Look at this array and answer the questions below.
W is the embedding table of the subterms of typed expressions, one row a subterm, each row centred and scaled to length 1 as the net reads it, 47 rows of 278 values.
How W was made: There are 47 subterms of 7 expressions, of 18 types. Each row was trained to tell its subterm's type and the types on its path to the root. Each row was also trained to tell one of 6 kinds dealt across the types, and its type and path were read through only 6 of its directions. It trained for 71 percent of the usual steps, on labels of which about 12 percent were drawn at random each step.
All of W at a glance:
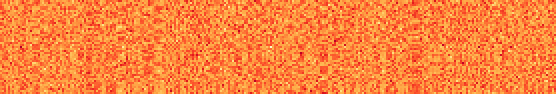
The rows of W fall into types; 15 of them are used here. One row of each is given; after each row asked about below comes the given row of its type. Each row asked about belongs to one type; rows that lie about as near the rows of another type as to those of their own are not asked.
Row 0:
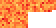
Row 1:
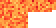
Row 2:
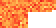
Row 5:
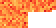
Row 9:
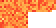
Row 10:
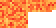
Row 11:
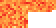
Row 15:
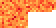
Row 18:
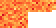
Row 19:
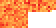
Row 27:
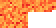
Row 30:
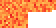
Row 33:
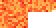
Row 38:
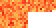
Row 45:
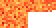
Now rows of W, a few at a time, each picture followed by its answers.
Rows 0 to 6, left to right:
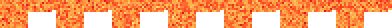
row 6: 38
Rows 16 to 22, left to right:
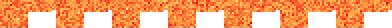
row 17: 1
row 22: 1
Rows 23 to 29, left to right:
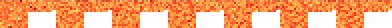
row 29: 2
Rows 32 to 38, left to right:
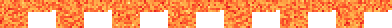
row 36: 2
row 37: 19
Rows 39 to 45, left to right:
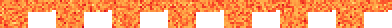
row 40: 0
